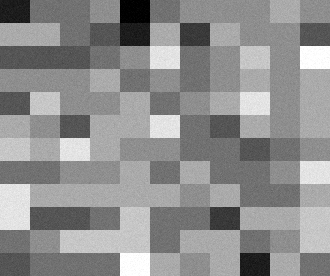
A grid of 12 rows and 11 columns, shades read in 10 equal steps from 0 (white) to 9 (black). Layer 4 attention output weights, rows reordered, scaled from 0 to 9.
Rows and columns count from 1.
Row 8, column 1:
5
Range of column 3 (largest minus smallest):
5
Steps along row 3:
same same down down down up down down up down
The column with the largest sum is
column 7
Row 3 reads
6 6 6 5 4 1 5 4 2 4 0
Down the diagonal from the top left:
8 3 6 3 3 1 5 5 5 3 2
